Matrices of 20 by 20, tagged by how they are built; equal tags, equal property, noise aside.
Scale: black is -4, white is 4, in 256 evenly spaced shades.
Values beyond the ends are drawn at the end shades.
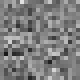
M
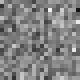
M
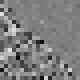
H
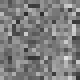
M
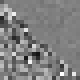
H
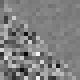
H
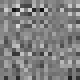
M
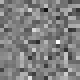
M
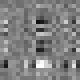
M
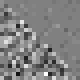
H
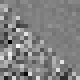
H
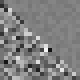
H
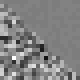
H
